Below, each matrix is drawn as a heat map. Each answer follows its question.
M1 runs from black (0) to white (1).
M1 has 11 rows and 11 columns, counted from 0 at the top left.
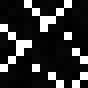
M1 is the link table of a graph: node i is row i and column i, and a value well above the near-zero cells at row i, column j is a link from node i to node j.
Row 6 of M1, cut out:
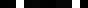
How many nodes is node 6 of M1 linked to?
2
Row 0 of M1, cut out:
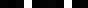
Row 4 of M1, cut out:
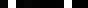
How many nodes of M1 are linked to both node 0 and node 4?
1
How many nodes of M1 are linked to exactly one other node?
0
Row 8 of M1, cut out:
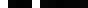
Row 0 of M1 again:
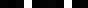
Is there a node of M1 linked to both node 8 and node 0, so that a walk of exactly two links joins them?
no
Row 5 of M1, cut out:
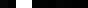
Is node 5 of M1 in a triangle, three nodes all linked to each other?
no
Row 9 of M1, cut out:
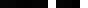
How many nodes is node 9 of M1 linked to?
2
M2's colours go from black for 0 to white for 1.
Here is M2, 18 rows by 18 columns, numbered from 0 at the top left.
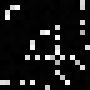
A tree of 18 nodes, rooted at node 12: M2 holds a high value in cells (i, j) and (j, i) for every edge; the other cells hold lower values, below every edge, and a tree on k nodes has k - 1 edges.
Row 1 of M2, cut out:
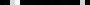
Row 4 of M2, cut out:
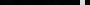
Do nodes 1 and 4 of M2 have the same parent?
yes
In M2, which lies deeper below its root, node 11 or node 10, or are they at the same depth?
node 10
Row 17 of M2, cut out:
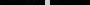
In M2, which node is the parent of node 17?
9
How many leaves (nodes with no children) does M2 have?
12
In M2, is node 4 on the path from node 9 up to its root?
no
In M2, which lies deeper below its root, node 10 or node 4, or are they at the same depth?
node 4
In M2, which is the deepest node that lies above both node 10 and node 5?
11
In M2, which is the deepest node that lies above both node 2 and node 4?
16
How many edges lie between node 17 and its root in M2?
3
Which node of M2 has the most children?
11
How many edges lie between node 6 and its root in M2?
3
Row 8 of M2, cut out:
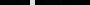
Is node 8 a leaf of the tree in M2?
yes
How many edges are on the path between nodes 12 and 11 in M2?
1
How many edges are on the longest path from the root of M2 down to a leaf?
6
